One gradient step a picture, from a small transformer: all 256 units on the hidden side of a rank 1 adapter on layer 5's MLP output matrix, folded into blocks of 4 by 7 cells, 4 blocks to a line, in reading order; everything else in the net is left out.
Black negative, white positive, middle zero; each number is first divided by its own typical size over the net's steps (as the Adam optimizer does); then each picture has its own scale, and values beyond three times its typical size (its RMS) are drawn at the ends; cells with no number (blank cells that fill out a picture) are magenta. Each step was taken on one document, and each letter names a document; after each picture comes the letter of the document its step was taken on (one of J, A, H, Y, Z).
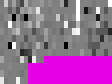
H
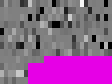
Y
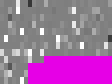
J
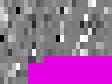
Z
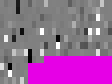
J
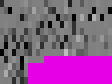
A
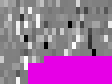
H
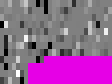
Z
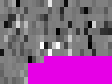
H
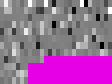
Y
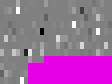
J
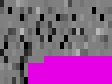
A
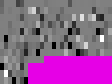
A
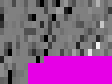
Z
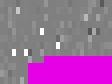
J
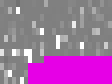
J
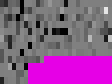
H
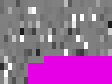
A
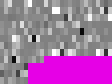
Y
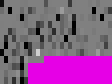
A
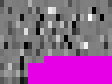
A
